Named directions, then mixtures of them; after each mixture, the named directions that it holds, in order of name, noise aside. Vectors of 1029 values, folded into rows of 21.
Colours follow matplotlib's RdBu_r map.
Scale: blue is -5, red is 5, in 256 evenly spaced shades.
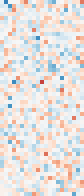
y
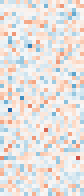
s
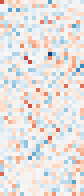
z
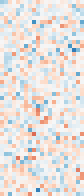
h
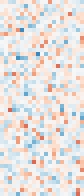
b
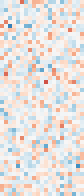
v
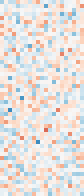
s, v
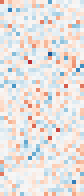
z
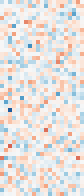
s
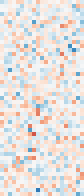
h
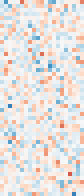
v, y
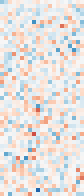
h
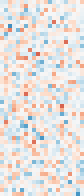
b, v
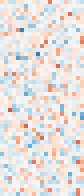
b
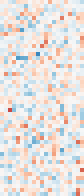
b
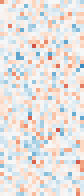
b, z
